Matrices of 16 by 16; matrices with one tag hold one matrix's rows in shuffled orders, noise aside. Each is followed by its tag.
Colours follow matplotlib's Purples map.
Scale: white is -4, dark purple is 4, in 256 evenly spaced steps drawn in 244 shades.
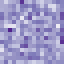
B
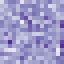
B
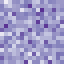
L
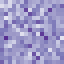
L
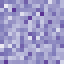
L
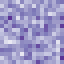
B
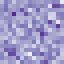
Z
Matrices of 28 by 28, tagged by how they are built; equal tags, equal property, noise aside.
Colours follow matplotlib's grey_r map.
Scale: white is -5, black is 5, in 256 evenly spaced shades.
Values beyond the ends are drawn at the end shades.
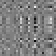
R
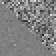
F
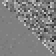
F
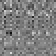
R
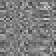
R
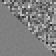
F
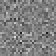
R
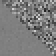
F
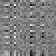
R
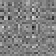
R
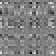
R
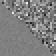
F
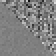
F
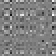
R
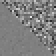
F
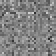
R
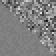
F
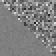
F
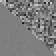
F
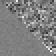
F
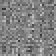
R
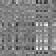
R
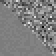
F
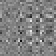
R
